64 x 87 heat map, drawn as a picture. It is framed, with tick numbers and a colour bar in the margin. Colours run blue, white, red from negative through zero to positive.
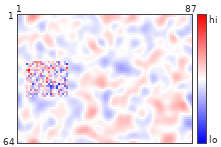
The field is mottled with small blotches. There are no regular stripes. There is no overall slope. The halves do not mirror each other. The middle left is the roughest part. A few values lie far out on both sides of the bulk. In the middle left lies a patch that is rougher than the rest.
